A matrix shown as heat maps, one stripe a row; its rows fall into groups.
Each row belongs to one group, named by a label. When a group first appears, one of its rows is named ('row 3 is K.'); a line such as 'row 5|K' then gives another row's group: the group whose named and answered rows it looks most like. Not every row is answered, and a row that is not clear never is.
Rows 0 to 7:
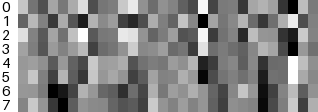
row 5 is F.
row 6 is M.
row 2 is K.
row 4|F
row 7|M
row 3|K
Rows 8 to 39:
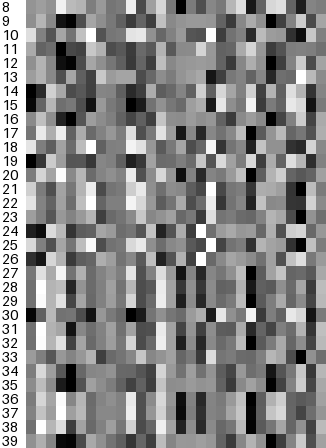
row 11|M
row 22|K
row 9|M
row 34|M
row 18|K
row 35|M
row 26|F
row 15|F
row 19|F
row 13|F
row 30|F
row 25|K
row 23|K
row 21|K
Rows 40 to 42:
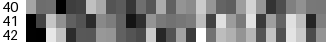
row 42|F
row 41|F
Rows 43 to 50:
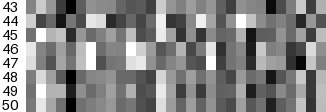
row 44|M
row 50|M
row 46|K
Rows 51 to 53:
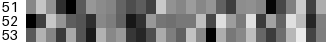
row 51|M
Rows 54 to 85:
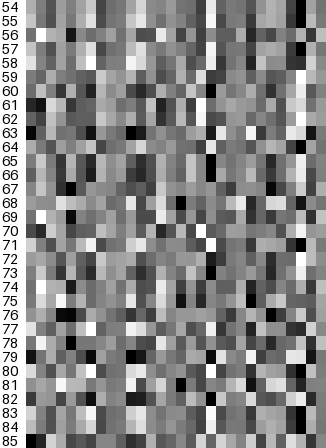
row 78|M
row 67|M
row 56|M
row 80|K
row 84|K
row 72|F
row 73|F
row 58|K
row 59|F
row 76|M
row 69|M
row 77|K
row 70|F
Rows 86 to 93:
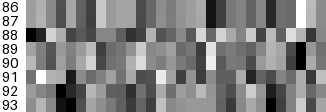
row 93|M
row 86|F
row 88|F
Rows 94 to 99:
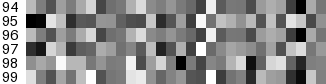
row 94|K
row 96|K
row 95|F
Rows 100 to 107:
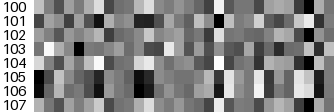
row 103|M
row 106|F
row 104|K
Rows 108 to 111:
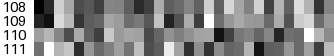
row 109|F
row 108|F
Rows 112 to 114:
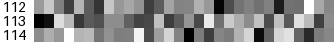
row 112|F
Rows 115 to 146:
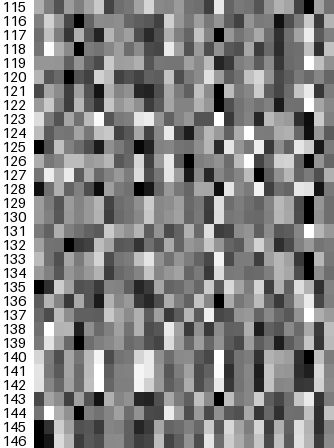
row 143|F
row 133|K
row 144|M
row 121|F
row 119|F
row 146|F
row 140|K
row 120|M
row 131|F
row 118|M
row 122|F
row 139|M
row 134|K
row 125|F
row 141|K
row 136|F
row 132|M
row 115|K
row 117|F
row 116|M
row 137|F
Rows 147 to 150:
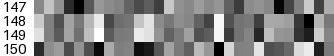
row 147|M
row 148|K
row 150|F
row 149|K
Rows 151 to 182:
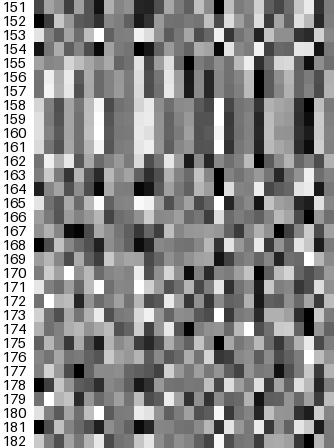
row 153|K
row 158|K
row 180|K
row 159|K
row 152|F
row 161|K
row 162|M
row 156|M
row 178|F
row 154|F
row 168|F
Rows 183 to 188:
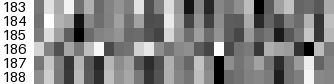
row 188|F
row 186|K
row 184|M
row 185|M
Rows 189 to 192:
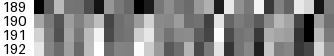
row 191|K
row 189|F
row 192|K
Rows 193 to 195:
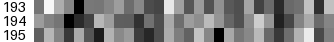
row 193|M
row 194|M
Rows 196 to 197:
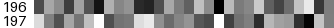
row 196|F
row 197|K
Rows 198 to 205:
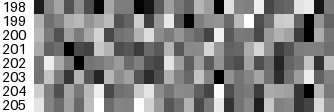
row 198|F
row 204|K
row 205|K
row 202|M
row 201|M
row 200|K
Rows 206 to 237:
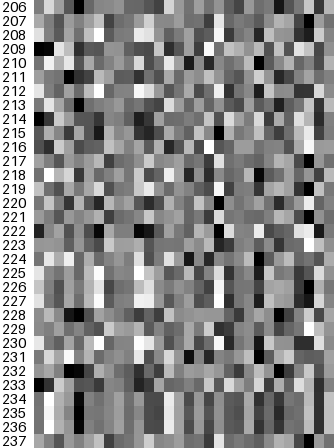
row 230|K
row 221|K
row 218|M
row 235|M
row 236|M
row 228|M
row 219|K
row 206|M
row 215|F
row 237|K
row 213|M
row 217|K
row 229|F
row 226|K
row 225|K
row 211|M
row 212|K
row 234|M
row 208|K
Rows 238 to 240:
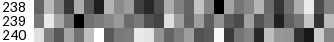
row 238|F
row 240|K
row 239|M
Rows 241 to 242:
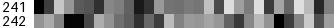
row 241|F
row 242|M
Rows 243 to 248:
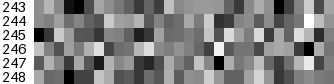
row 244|F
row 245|F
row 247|F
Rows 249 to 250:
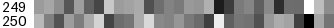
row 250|K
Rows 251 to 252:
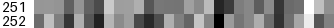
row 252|F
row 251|F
